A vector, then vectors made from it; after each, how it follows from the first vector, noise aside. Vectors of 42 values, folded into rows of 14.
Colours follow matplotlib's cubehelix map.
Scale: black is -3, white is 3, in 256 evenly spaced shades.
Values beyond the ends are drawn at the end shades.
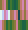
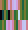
negated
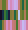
negated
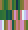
wrapped around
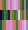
negated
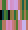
negated
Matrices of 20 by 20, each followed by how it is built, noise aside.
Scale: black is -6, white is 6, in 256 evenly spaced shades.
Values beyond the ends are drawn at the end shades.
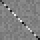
diagonal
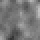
smooth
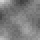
smooth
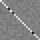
diagonal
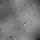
smooth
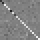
diagonal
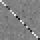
diagonal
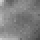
smooth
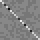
diagonal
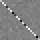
diagonal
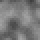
smooth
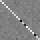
diagonal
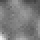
smooth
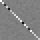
diagonal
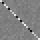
diagonal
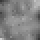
smooth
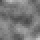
smooth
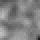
smooth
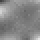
smooth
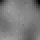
smooth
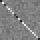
diagonal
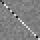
diagonal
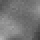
smooth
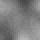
smooth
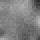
smooth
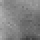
smooth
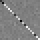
diagonal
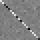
diagonal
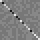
diagonal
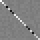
diagonal
